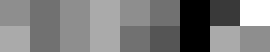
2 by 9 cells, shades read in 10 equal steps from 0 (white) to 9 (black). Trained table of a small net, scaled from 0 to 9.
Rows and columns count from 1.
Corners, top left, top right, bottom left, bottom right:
4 0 3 4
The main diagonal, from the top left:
4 5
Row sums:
41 42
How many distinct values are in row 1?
6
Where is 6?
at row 2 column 6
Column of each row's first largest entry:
7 7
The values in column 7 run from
9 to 9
